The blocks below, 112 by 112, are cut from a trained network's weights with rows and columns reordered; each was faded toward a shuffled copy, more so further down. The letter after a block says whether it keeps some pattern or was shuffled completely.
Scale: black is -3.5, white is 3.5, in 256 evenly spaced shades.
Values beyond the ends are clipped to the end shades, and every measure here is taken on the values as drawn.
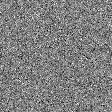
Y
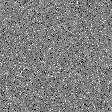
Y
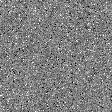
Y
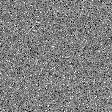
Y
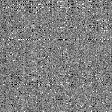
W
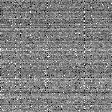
W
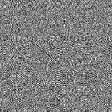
W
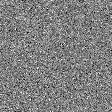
Y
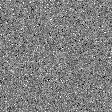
Y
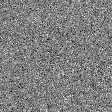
Y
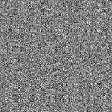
W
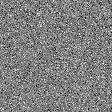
Y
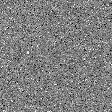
Y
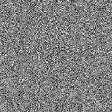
W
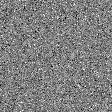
Y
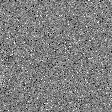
Y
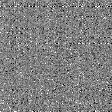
W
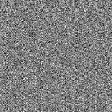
W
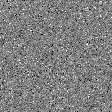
Y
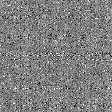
W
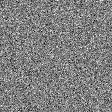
Y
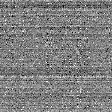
W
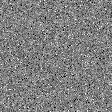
Y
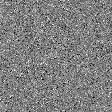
Y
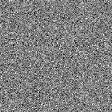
W
